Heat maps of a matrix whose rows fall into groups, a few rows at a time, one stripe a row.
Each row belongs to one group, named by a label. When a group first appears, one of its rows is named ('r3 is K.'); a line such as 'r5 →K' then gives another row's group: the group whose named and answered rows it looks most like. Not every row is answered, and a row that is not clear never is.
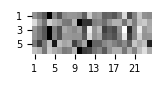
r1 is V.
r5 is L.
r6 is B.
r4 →V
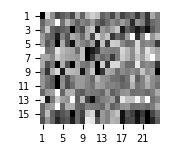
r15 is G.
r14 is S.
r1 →G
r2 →S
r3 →G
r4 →V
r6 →B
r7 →B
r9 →L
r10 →V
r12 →S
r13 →B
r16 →G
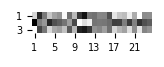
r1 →B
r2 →G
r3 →B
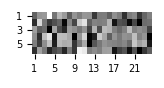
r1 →S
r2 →G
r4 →L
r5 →L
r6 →G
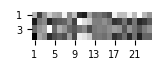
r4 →G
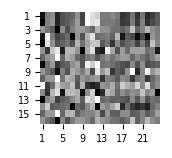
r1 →G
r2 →G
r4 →G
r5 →G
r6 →L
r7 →S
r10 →S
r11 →B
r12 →L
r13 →G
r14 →G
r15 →S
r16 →V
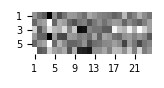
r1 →V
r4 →V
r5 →S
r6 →B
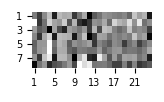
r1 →L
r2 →B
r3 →V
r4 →L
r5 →S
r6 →S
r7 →L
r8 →G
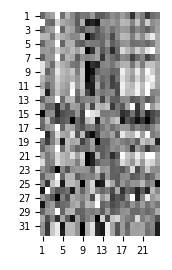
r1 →S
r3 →S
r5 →S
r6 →B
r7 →S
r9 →B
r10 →B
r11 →B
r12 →B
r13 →S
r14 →V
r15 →G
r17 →S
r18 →B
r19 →L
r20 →S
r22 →B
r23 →V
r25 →L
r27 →V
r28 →G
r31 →L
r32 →L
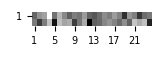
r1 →S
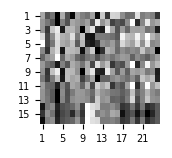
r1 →V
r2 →V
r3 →L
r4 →B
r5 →B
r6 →L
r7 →S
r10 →L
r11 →V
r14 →G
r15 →G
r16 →G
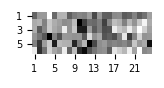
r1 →S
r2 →B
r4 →V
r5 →L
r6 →B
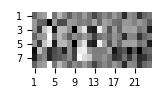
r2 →V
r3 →L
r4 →S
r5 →L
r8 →S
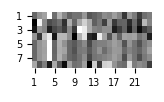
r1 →S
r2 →G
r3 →G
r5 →S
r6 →S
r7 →S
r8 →V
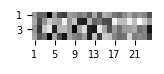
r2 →B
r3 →L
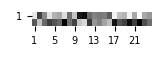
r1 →B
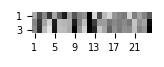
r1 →V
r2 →L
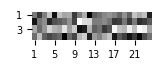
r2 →G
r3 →B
